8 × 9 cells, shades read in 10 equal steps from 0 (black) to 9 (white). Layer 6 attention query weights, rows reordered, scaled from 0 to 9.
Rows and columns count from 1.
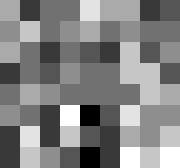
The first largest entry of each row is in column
5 2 7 7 8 4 2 7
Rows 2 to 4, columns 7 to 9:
5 4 4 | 7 3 5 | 7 7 3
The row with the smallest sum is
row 3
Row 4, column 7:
7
